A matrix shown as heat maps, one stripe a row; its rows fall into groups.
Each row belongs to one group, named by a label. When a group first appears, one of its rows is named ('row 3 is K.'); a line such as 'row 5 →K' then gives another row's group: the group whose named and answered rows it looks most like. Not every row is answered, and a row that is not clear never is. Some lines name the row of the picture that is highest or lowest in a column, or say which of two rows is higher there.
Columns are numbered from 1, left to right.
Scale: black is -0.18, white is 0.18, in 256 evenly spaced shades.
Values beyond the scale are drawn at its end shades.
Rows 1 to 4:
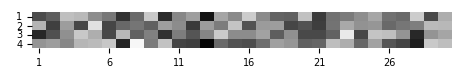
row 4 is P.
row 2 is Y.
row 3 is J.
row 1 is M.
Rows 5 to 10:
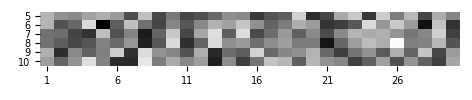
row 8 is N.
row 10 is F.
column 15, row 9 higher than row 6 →No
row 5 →P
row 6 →N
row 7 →N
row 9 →M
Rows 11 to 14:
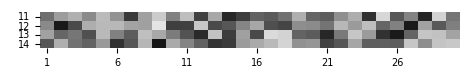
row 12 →M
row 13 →Y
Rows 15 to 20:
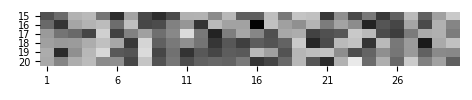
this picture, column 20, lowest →18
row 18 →P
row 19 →F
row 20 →P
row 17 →Y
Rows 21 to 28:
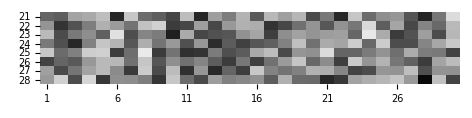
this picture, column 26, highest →28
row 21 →J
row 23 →M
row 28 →N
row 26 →P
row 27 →F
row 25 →F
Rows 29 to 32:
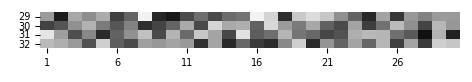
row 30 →J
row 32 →P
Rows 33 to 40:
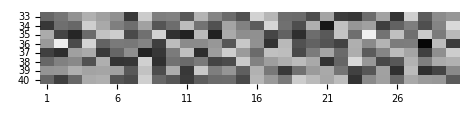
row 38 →Y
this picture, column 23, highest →38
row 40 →F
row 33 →F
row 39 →F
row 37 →J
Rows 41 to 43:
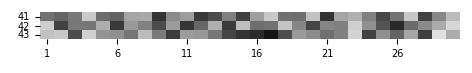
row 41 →J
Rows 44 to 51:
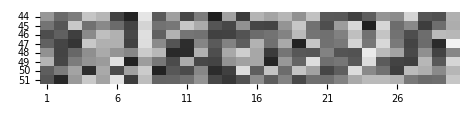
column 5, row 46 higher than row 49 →Yes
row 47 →M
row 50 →Y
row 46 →P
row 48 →M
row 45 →P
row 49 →M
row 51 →M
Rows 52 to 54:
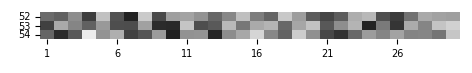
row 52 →Y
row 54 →M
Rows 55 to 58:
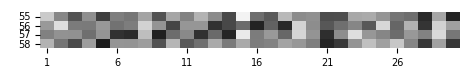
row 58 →N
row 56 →P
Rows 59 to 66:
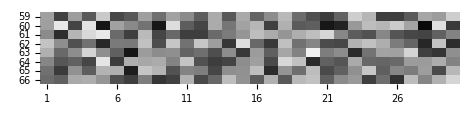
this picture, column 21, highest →61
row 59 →Y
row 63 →F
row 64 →Y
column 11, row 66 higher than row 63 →Yes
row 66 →J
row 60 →N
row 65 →M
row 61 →F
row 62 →N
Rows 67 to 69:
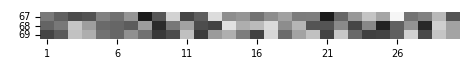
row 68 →J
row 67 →N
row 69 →J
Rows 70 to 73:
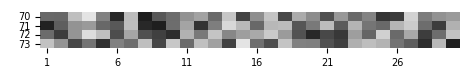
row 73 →N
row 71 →J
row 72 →J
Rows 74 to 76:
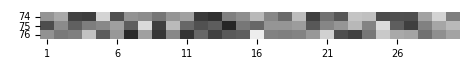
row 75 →P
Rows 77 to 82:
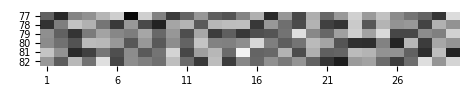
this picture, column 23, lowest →80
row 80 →F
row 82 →Y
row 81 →N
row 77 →M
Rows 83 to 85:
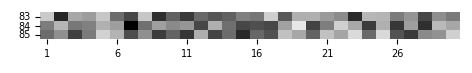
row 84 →P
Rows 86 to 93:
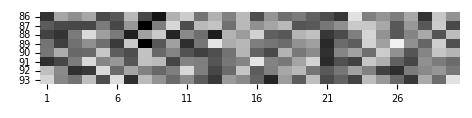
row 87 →N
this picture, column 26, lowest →92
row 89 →N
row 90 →P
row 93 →M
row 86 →J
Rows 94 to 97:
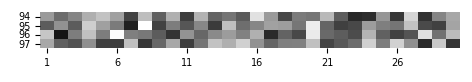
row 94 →F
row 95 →F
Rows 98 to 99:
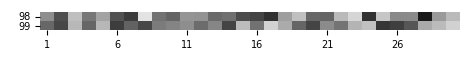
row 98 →P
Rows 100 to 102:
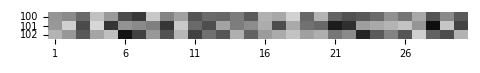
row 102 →F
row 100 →F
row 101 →N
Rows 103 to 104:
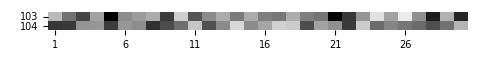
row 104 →J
